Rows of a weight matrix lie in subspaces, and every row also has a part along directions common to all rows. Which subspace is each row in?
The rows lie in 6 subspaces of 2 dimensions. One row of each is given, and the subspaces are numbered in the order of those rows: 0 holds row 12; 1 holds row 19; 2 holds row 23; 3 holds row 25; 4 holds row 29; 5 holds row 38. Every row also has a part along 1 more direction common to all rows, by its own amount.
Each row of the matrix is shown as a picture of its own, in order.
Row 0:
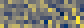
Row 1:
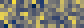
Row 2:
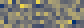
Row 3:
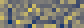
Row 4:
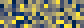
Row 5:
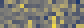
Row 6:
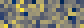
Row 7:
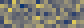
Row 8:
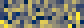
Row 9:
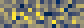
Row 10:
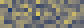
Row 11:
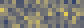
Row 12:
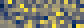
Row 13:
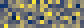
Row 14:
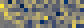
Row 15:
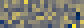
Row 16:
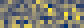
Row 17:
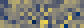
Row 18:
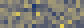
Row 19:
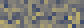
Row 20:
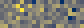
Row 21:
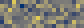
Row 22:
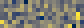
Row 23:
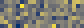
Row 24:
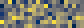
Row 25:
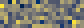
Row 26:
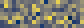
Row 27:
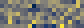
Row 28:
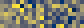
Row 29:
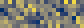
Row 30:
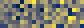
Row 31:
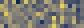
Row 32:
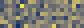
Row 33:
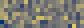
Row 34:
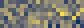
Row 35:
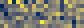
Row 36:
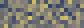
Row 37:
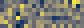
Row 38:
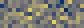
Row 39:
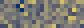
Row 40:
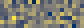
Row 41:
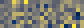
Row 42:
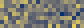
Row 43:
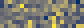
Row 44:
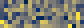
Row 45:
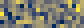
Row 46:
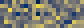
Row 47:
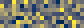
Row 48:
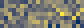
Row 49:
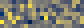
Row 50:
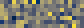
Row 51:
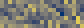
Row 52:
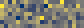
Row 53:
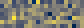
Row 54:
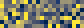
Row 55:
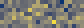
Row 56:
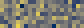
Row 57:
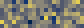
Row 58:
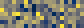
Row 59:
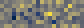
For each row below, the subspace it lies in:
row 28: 2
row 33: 1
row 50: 5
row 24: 5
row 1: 2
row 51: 4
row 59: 5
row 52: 5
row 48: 4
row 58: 3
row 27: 3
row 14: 0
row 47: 1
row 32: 2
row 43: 0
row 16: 4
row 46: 3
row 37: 2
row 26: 1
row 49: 0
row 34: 4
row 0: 4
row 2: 3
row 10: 3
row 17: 1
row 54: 4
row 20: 2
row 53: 5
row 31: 0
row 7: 3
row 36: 5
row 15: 1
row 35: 0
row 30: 2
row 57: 0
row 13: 5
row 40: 5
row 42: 4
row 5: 0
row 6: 2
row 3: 3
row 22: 1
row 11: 4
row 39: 2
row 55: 5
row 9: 5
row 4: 1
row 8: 1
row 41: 1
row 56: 2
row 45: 0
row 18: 3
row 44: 1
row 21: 3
